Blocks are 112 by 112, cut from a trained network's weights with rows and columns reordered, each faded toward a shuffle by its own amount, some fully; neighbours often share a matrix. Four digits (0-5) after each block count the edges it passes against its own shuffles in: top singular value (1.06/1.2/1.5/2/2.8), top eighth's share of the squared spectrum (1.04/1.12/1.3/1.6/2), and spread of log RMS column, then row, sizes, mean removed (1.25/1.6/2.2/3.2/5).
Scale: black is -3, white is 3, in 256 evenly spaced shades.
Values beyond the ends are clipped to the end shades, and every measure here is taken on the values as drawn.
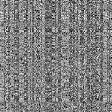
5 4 2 3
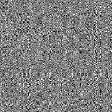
4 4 3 3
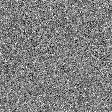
0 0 0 0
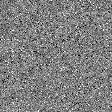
2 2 0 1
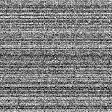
5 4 1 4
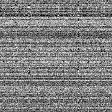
5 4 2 3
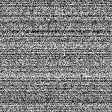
5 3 1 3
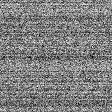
4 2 0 1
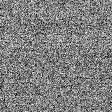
1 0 0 0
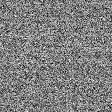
1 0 0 0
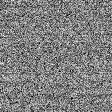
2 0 0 0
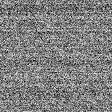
3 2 0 0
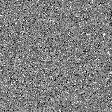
2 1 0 0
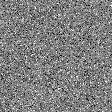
1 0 0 0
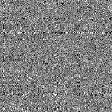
4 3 2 2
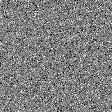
1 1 0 0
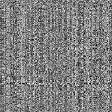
4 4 2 3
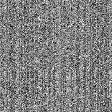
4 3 1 2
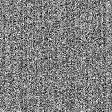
3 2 0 1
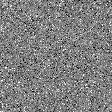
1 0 0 0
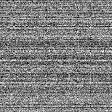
5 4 1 3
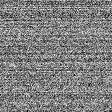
4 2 0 1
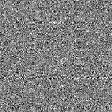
4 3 1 2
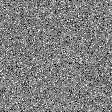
0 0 0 0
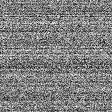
4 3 0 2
